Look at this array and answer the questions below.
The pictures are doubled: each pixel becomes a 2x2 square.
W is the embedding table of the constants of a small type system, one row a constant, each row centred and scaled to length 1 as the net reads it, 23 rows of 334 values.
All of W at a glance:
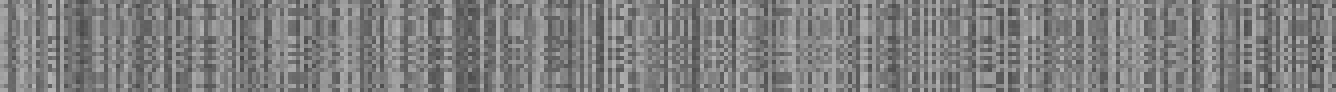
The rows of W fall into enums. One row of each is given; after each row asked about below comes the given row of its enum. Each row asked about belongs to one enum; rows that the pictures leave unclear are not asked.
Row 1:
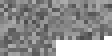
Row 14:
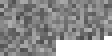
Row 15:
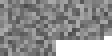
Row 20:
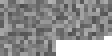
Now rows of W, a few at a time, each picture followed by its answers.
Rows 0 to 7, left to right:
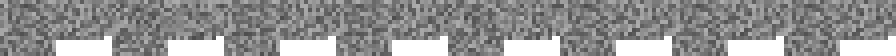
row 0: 15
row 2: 20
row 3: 20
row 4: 14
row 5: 15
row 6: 15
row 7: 15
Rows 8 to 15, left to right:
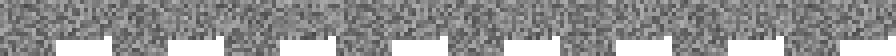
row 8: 15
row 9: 14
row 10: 1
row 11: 15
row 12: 14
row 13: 20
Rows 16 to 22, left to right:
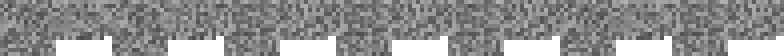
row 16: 1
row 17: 14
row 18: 20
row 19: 20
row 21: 1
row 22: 20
